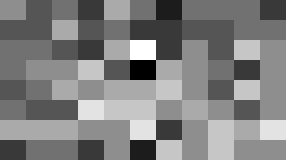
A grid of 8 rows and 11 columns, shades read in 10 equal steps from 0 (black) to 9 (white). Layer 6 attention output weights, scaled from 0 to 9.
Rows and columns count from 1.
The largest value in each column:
6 6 6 8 7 9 7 6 7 7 8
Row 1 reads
5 3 4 2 6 4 1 4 4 4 2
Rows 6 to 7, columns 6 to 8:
7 5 6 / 8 2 5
